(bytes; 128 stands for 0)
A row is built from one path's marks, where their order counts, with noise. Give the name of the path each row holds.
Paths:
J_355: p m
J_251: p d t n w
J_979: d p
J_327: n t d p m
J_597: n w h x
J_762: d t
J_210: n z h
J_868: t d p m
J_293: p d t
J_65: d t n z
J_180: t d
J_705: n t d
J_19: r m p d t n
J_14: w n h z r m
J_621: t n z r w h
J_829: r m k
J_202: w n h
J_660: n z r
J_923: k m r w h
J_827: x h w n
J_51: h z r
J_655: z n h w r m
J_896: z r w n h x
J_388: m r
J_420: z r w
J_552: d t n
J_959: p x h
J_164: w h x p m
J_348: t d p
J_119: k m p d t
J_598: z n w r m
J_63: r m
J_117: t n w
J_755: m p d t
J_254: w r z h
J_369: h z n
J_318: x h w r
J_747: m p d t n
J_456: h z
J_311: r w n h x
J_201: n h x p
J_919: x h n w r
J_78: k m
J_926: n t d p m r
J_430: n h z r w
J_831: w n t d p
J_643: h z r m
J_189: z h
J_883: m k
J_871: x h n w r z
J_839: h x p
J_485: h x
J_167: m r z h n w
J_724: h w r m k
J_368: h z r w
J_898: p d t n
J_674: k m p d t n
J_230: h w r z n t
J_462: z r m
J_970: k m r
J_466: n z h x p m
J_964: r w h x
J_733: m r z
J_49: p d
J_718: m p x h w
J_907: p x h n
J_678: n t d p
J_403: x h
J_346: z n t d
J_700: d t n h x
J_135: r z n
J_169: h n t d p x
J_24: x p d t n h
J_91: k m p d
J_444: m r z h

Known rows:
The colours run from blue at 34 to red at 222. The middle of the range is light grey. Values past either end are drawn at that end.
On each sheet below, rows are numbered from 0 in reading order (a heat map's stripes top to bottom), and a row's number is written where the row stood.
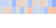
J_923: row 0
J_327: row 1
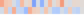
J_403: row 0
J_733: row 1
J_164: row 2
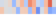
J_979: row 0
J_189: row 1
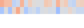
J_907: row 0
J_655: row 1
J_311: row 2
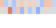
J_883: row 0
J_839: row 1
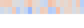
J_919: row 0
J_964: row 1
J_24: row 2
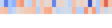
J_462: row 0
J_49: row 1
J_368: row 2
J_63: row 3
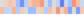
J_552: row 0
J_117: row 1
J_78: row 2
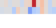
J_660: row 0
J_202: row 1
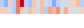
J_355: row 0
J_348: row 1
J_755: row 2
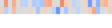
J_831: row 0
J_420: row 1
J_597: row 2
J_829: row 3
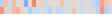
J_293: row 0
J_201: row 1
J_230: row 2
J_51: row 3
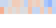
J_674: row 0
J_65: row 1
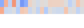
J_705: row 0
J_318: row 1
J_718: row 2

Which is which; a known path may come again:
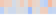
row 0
J_466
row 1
J_964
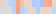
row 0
J_51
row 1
J_420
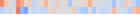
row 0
J_456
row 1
J_598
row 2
J_167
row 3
J_430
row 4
J_926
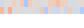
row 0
J_747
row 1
J_318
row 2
J_871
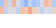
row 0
J_678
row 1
J_91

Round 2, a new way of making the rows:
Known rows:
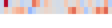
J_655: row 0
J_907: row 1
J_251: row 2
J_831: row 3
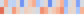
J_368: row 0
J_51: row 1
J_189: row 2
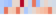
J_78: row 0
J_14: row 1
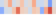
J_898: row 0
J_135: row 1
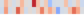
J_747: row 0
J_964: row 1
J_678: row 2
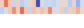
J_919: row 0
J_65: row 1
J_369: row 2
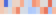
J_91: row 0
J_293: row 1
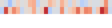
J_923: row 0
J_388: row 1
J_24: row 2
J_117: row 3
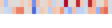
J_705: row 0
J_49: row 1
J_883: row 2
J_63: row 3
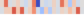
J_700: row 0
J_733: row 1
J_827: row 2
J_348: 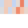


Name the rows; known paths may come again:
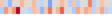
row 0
J_970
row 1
J_135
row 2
J_403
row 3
J_718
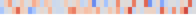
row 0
J_898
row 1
J_201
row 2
J_251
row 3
J_254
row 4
J_755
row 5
J_871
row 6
J_119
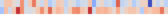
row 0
J_327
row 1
J_919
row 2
J_346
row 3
J_621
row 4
J_643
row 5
J_65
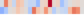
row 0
J_907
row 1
J_78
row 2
J_705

